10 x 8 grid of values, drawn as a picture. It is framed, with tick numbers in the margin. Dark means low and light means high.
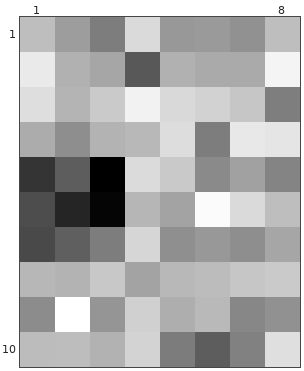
Roughest part: top middle. Odd patch: lower, in the middle left. Ninth with the lowest average: middle left.
